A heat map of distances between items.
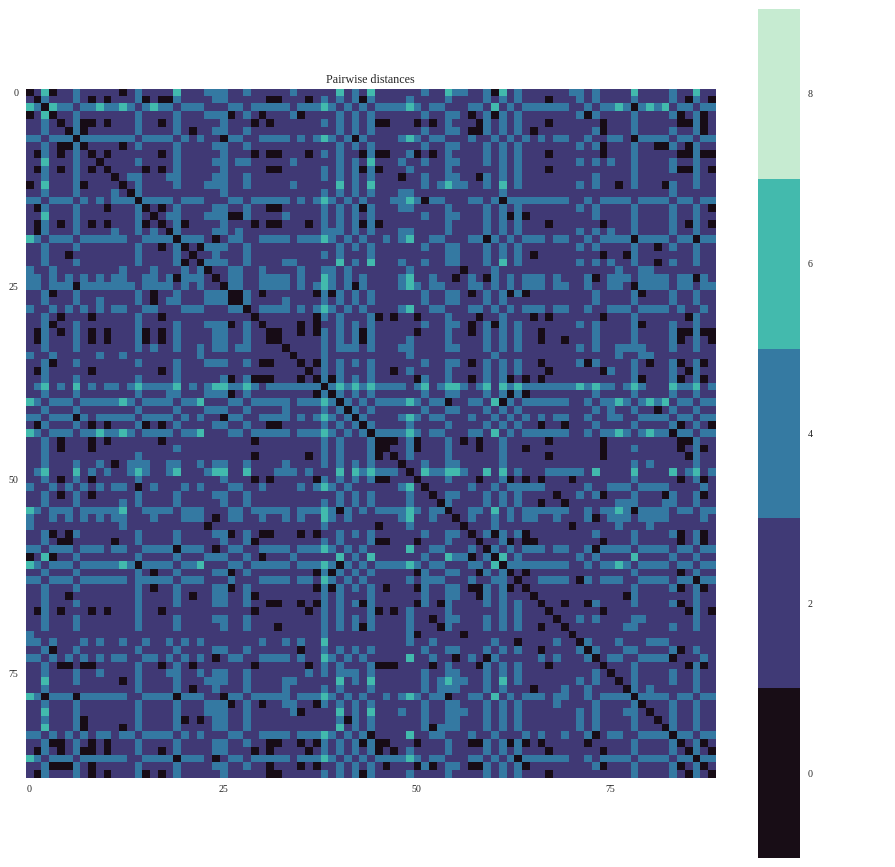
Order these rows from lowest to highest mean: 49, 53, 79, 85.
85, 53, 79, 49
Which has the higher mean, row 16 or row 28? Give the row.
28
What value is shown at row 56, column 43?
2
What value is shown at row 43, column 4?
2
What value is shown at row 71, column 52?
4
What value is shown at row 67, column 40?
4
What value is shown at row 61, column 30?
4
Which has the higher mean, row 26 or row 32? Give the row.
26
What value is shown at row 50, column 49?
2
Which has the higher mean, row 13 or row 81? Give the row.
81
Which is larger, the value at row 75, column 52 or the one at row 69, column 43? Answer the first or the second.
the first
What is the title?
Pairwise distances
